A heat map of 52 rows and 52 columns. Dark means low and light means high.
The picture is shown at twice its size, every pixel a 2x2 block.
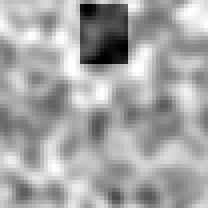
The top middle is the ninth with the lowest average. No overall slope runs across the table. The top middle is the roughest part. In the top middle lies a patch that is lower than the rest.
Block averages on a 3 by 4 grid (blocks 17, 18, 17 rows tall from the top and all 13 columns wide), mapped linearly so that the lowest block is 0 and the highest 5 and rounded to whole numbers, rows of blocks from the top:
5204 | 2443 | 4534
